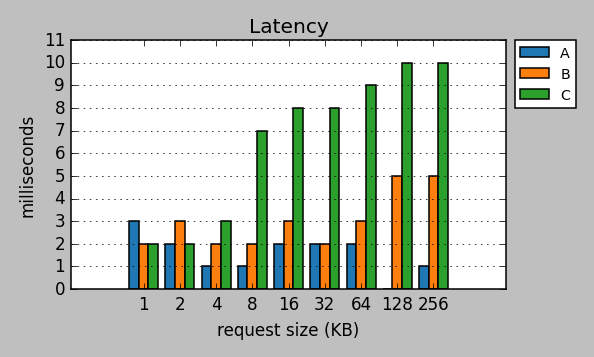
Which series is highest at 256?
C
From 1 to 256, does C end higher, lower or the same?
higher
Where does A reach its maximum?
1
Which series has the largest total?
C
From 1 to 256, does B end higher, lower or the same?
higher
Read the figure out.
Title: Latency
x-axis: request size (KB), ticks 1 2 4 8 16 32 64 128 256
y-axis: milliseconds, ticks 0 1 2 3 4 5 6 7 8 9 10 11
Legend: A, B, C
Values:
A: 3 2 1 1 2 2 2 0 1
B: 2 3 2 2 3 2 3 5 5
C: 2 2 3 7 8 8 9 10 10
